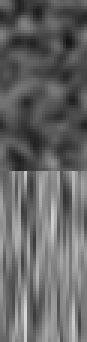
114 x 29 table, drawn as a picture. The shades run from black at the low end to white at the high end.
It is made of 2 by 1 panels. Panel 1,1: low, blotchy. Panel 2,1: middling, streaked downward, strong in contrast.
